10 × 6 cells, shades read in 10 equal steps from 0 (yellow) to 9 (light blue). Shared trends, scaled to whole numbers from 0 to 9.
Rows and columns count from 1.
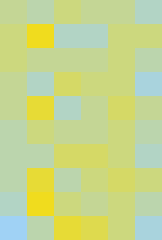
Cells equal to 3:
5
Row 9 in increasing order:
0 4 4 5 6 7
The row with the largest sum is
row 1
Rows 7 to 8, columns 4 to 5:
3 4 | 4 3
